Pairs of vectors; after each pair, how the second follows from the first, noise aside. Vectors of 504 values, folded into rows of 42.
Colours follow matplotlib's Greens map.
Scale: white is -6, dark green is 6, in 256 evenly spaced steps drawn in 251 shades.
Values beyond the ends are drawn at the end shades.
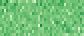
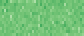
shrunk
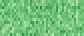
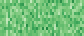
reversed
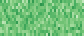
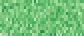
reversed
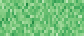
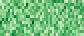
scaled up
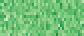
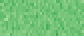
shrunk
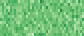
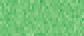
shrunk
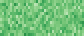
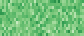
reversed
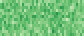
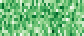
scaled up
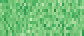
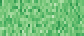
reversed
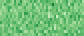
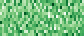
scaled up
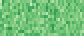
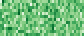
scaled up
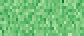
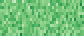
reversed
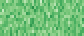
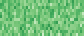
reversed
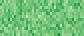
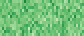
reversed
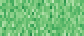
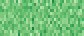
reversed
